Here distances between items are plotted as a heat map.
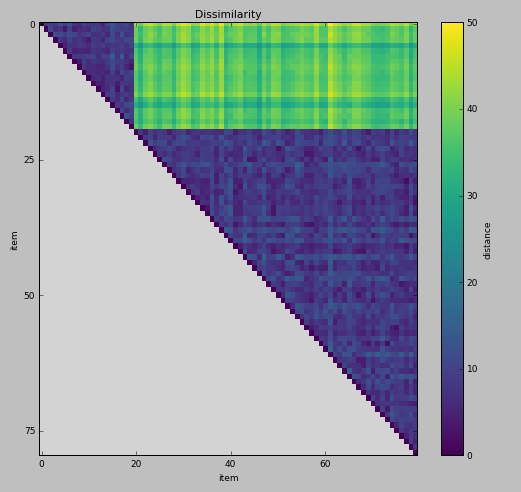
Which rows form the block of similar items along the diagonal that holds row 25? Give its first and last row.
20 to 79
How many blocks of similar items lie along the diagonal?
2
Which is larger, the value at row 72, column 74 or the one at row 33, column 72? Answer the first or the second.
the first
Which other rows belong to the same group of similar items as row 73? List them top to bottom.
20, 21, 22, 23, 24, 25, 26, 27, 28, 29, 30, 31, 32, 33, 34, 35, 36, 37, 38, 39, 40, 41, 42, 43, 44, 45, 46, 47, 48, 49, 50, 51, 52, 53, 54, 55, 56, 57, 58, 59, 60, 61, 62, 63, 64, 65, 66, 67, 68, 69, 70, 71, 72, 74, 75, 76, 77, 78, 79
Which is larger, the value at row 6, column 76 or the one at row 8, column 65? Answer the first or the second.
the second
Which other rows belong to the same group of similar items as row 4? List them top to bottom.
0, 1, 2, 3, 5, 6, 7, 8, 9, 10, 11, 12, 13, 14, 15, 16, 17, 18, 19
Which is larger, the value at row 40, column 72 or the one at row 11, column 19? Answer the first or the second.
the first
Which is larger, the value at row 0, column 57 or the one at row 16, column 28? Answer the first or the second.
the first
